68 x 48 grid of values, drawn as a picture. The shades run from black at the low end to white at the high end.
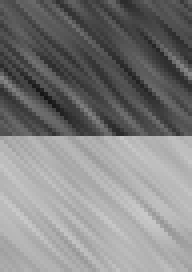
It is made of 2 by 1 panels. Panel 1,1: low, slanting down to the right. Panel 2,1: high, slanting down to the right, faint in contrast.
